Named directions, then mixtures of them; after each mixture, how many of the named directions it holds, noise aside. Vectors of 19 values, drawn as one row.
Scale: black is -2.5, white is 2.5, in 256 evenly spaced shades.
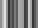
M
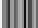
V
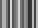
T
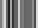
two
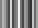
one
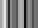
two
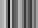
three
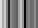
two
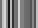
two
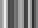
one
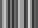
one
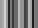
one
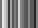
two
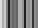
two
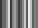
two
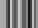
two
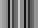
three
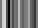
two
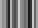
two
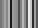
three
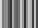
three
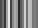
three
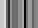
two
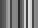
two
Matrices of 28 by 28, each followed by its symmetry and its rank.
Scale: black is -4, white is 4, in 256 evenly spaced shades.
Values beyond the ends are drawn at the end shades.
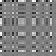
symmetric, rank one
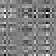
neither, rank two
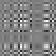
symmetric, rank one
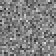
neither, full rank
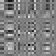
neither, rank two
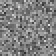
neither, full rank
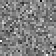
antisymmetric, full rank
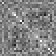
symmetric, rank five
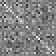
symmetric, rank five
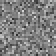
antisymmetric, full rank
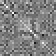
symmetric, rank five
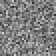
antisymmetric, full rank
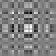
symmetric, rank one
